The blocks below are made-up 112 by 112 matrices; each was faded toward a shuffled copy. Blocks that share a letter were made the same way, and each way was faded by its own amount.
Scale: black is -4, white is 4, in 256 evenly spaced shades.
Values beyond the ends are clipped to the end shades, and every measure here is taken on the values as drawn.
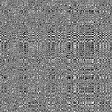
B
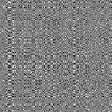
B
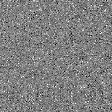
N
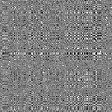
B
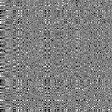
B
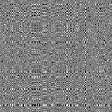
B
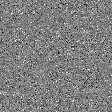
N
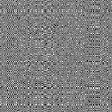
B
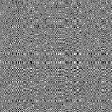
B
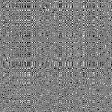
B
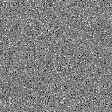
N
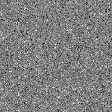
N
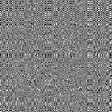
B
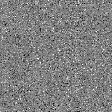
N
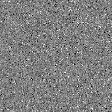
N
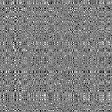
B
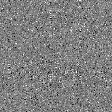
N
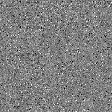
N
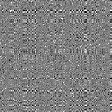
B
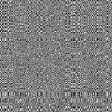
B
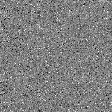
N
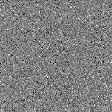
N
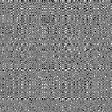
B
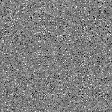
N
